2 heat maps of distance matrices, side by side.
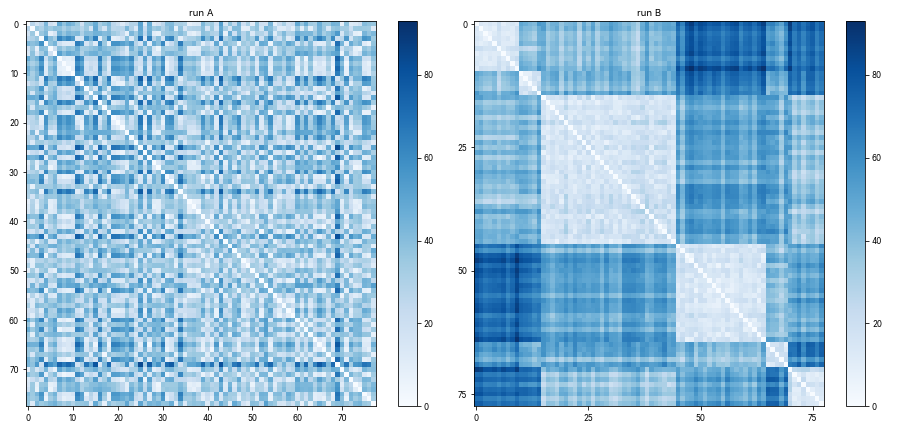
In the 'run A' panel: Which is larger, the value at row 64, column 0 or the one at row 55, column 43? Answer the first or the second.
the second
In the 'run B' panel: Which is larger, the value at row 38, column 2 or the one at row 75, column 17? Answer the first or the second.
the first
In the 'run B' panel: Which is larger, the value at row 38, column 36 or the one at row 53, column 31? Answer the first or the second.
the second
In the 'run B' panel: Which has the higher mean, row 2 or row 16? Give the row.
2
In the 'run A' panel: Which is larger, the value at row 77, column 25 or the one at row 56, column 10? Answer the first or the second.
the first
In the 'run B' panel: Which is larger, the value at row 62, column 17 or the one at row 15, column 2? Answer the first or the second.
the second
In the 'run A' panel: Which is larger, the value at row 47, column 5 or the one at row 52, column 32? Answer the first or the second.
the second
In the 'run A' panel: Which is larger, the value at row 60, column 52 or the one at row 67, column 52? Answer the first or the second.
the first
